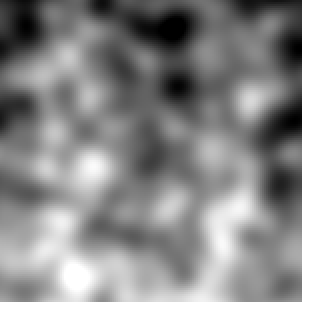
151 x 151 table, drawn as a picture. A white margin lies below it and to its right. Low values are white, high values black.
There are no lone odd cells. The top middle is the ninth with the highest average. The field is smooth, with broad soft blobs. The bottom left is the ninth with the lowest average. Upright stripes repeat 2 times across the table. The field climbs toward the top.
